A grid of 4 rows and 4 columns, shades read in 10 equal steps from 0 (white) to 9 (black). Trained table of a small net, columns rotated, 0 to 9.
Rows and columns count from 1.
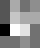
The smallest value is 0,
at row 3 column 2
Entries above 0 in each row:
4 4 3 4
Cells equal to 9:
1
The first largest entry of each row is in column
1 1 1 1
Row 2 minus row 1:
0 -1 -2 -1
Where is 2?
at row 2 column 2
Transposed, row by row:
6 6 9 5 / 3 2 0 5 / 5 3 1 4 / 4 3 5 5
